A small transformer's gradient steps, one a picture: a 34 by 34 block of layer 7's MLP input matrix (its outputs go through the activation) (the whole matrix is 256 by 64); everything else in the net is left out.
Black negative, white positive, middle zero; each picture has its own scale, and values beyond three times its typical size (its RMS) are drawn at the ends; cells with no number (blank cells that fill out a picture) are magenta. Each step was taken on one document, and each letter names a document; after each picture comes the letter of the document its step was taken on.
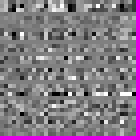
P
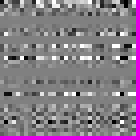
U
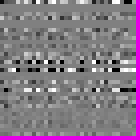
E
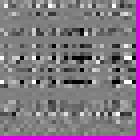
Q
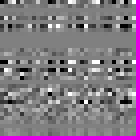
P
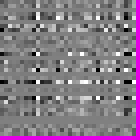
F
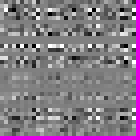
U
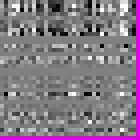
U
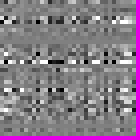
P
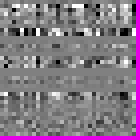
U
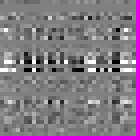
E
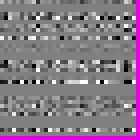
F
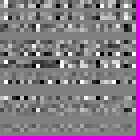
F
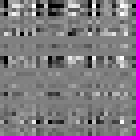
U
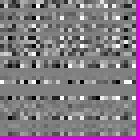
F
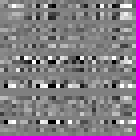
Q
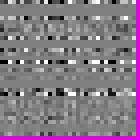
P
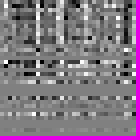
F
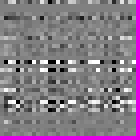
E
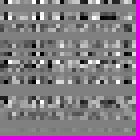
F
